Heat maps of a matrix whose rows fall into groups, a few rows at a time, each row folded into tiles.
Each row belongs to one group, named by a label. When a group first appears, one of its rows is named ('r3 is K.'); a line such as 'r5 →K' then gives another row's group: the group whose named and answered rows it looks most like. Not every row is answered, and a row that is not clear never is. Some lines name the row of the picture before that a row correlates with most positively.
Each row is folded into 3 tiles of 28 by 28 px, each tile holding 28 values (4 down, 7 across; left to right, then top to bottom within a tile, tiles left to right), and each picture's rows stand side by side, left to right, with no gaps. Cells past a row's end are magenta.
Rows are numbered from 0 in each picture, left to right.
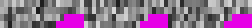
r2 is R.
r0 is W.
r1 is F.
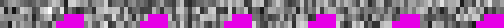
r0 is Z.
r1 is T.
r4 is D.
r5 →W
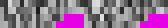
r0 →F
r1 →F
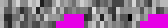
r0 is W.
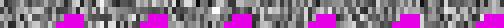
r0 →T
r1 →Z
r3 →R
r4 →R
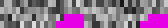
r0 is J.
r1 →J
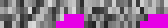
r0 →F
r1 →W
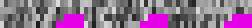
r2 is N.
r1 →D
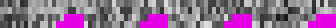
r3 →D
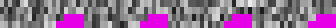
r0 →D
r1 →D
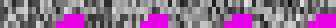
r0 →R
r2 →J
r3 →J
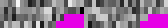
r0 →Z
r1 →J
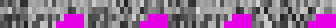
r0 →N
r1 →W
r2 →N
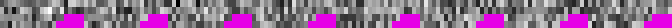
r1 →D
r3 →R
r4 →N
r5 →J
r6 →T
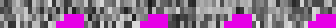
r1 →T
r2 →N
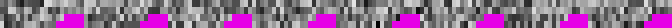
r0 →F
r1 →W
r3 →D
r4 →Z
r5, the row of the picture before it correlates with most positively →0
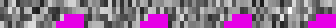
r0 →F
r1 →R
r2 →R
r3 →Z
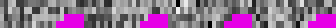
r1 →N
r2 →Z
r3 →T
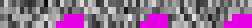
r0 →J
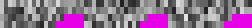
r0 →W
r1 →J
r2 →F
